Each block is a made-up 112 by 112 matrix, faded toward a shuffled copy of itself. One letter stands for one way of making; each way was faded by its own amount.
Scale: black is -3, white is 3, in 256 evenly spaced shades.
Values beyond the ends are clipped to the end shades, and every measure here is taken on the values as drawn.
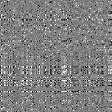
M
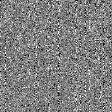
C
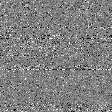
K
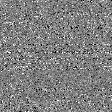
K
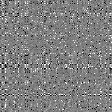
M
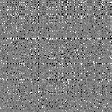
M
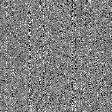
C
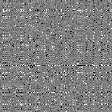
M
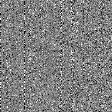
C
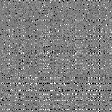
M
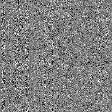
C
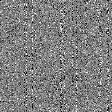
C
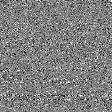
K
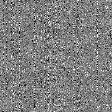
C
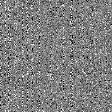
C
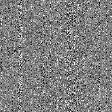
C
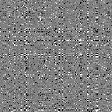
M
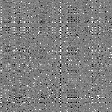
M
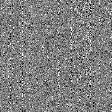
C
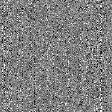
C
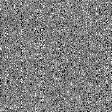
C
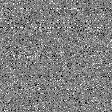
K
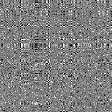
M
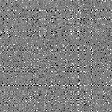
M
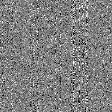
C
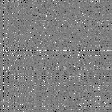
M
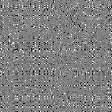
M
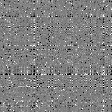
M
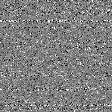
K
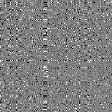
M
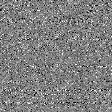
K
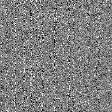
C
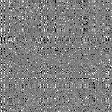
M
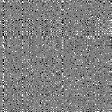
M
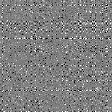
M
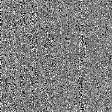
C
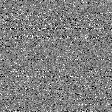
K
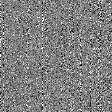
C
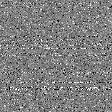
K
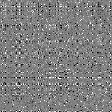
M
